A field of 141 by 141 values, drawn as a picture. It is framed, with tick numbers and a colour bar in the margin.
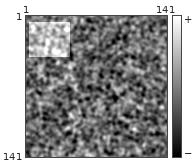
An odd patch, higher than its surroundings, sits in the top left. The ninth with the highest average is the top left. The halves do not mirror each other. There are no regular stripes. The field is mottled with small blotches.
